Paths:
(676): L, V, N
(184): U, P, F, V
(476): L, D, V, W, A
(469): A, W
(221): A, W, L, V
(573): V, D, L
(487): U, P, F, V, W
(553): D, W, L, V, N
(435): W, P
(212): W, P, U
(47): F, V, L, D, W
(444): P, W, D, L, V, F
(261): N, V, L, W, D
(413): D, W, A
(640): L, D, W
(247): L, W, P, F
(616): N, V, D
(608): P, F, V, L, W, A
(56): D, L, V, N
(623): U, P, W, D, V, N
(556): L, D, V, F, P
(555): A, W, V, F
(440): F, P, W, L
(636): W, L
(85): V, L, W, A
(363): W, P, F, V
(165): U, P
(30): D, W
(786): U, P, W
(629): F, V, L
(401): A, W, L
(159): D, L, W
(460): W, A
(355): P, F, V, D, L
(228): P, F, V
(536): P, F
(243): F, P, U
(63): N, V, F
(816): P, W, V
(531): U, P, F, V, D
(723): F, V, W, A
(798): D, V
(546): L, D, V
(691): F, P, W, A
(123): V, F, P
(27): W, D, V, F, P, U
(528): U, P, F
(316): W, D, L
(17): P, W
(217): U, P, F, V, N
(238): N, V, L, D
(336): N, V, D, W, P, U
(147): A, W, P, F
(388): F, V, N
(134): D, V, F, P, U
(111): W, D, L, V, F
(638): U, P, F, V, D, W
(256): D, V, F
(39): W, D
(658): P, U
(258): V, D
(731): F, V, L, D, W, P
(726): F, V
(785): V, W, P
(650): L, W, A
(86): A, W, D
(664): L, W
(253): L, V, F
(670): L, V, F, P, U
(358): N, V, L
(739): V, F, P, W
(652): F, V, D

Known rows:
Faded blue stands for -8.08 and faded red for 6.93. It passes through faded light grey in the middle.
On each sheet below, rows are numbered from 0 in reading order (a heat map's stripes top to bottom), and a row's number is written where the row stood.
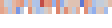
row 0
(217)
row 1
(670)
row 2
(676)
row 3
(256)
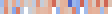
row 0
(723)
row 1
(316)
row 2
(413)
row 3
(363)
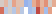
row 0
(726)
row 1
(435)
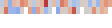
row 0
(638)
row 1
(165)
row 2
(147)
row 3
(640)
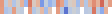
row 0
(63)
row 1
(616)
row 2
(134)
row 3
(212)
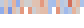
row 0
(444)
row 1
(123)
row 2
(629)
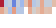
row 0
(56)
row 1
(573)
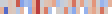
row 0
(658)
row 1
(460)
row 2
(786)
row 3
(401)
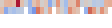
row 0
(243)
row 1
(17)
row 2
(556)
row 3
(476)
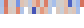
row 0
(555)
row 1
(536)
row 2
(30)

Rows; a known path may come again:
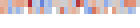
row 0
(531)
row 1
(56)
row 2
(111)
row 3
(17)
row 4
(184)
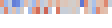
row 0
(553)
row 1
(650)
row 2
(388)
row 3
(556)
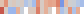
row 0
(652)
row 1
(636)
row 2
(358)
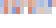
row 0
(723)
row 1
(798)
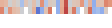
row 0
(258)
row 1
(731)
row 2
(460)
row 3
(638)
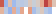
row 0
(238)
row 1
(528)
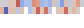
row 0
(658)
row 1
(469)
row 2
(664)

